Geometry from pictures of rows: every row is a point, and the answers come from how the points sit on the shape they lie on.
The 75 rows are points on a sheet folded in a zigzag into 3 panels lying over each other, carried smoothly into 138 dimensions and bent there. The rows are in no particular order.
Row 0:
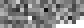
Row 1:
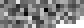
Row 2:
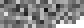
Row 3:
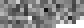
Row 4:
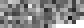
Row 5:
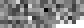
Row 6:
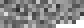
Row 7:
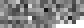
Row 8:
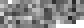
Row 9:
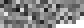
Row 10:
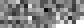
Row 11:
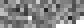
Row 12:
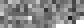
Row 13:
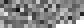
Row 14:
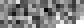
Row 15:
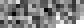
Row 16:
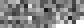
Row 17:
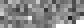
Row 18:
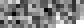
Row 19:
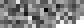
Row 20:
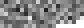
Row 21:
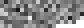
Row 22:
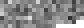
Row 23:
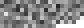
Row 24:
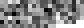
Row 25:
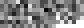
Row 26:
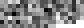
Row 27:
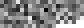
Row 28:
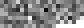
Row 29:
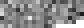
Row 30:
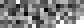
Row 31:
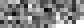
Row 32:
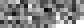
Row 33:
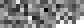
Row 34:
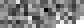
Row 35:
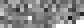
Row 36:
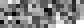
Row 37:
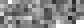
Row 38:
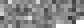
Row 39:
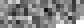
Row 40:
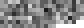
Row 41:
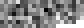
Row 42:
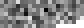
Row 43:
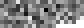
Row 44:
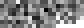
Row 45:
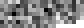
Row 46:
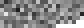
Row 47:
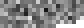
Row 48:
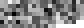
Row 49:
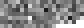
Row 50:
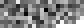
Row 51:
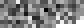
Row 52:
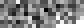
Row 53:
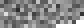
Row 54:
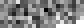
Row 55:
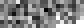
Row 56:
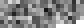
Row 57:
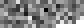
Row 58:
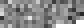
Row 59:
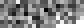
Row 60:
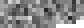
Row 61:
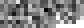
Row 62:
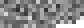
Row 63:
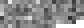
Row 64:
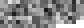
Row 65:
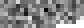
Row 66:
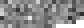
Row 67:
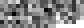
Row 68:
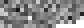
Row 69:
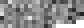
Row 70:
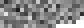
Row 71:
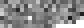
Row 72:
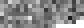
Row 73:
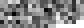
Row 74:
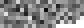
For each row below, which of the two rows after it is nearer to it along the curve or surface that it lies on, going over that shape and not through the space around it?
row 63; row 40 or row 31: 40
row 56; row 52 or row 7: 52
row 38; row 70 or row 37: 37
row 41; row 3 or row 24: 24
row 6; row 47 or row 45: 47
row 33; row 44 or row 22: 44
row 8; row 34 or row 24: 24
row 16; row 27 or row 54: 27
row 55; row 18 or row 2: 18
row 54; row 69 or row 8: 8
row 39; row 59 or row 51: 59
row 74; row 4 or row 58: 58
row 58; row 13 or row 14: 13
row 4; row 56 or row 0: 0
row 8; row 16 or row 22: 22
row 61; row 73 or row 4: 73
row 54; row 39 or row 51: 39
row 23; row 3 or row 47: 47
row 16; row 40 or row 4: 4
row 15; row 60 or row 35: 60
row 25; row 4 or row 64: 4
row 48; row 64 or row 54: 64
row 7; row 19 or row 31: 31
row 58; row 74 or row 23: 74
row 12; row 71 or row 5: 71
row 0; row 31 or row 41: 31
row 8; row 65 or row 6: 65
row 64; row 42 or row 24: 24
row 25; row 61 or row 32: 32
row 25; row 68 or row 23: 68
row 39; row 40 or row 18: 18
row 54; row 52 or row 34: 52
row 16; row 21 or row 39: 21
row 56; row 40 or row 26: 26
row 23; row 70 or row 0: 70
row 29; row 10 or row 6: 10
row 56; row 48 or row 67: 48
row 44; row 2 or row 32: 2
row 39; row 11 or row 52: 52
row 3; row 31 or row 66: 66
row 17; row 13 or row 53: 13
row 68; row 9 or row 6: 9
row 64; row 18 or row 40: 18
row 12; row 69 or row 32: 69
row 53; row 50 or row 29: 50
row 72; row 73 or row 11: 11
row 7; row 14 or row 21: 21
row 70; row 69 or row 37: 69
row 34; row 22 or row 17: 17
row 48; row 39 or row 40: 39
